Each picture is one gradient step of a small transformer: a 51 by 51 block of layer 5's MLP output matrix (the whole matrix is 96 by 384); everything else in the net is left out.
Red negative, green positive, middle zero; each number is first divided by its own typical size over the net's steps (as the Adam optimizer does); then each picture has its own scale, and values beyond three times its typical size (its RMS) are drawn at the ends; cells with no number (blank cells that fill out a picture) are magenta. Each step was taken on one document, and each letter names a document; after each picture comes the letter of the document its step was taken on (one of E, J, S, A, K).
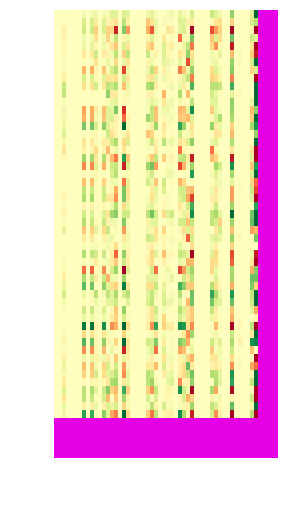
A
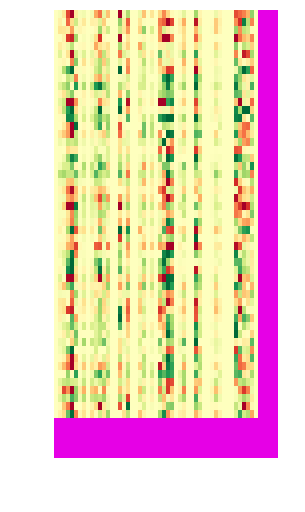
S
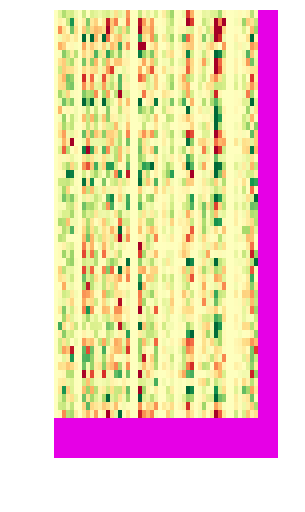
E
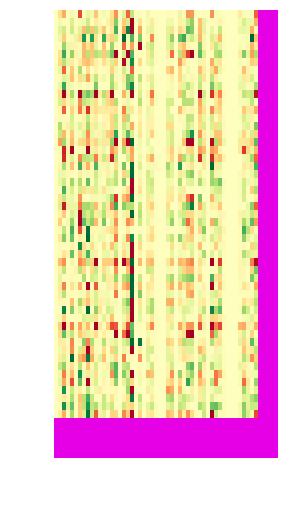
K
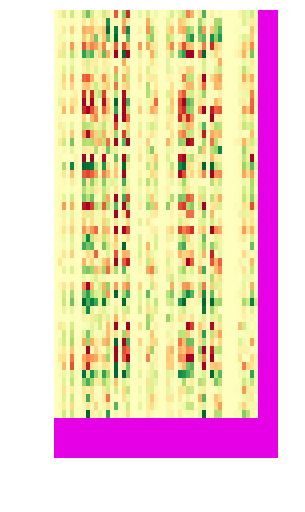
K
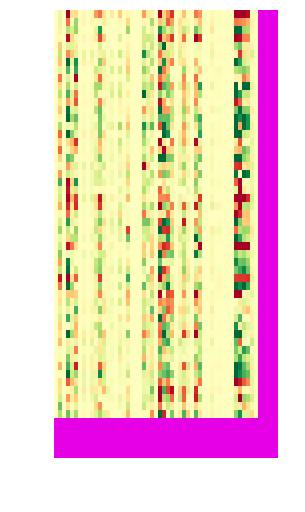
S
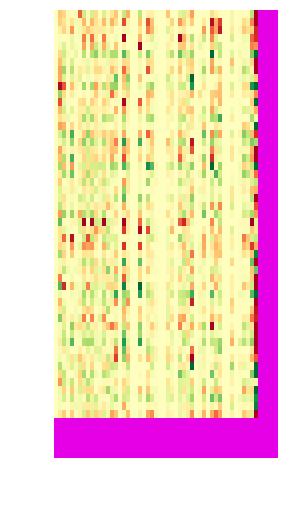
K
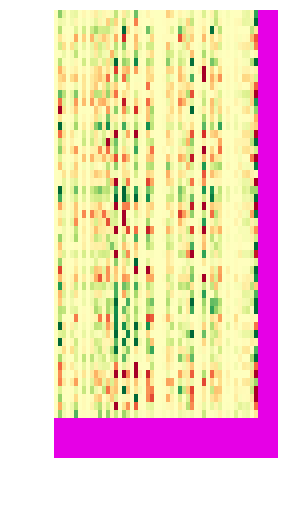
A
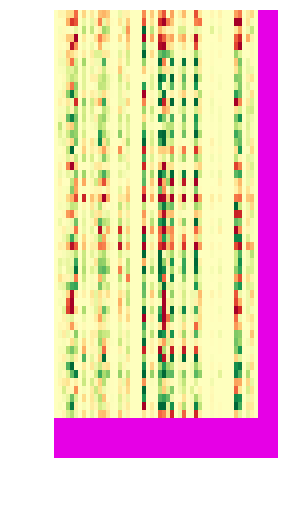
S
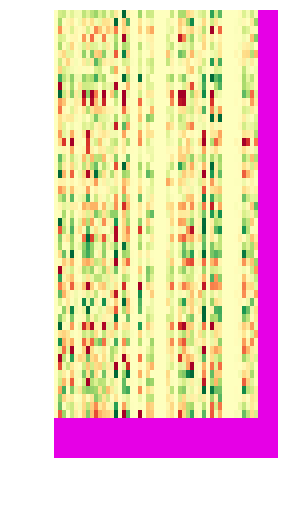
K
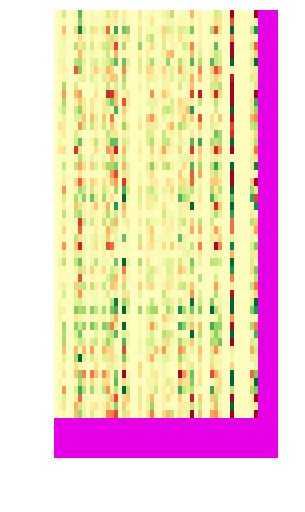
K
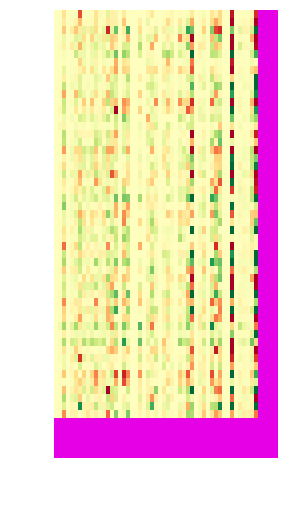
A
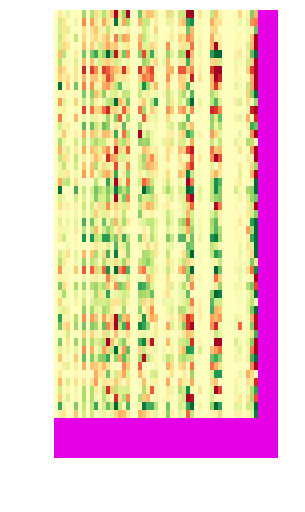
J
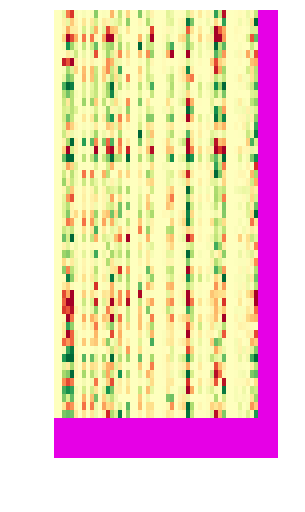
E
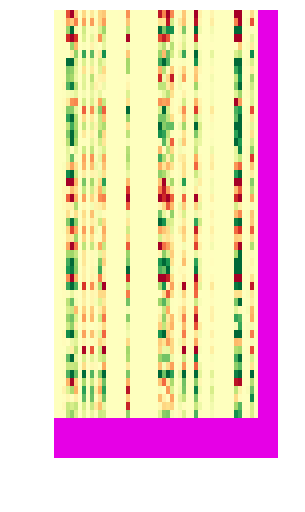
S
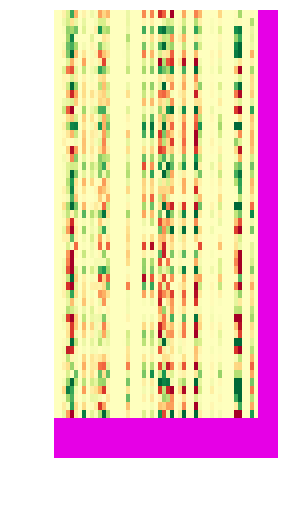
S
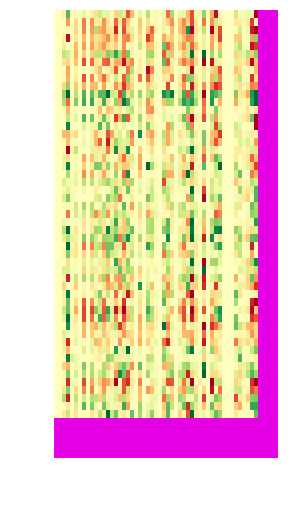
J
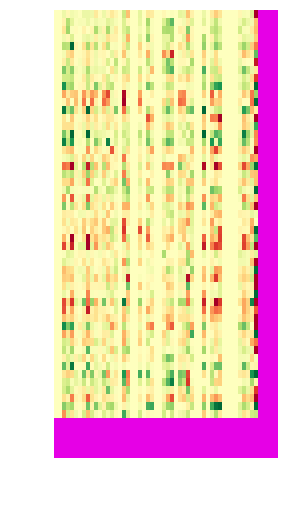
A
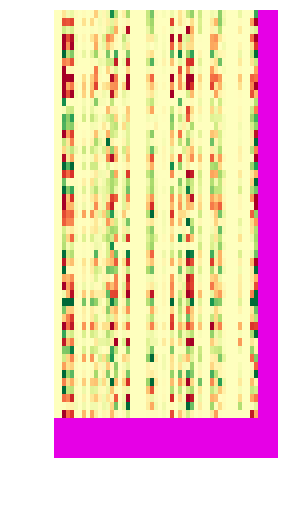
E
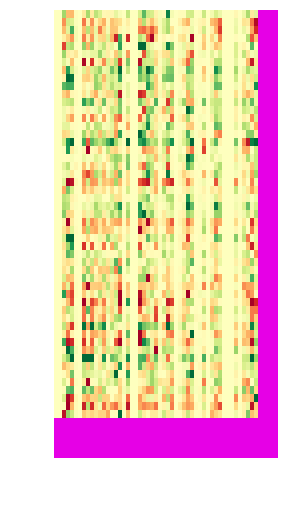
E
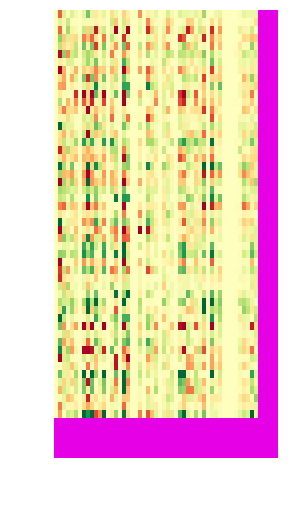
K
